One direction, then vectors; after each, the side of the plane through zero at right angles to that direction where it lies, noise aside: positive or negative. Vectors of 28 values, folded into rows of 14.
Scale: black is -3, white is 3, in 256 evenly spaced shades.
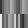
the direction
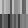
negative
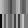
negative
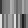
positive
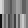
negative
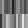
negative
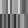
negative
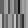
positive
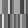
negative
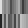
negative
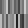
positive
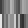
positive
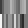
positive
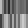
negative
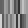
positive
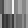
positive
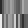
positive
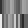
positive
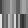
positive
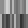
positive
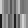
negative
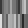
positive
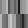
positive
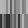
negative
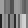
negative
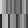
negative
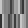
negative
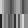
negative
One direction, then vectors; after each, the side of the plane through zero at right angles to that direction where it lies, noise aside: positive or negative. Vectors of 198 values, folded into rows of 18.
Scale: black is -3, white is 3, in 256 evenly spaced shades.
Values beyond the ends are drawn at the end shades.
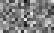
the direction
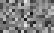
negative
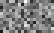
negative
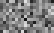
negative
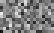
negative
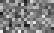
positive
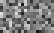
negative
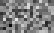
negative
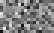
negative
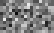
negative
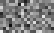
positive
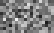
negative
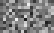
negative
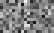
negative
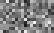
positive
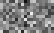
positive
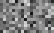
negative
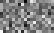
positive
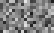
negative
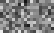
positive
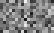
negative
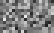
negative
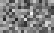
positive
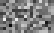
negative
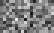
negative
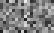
negative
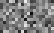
negative
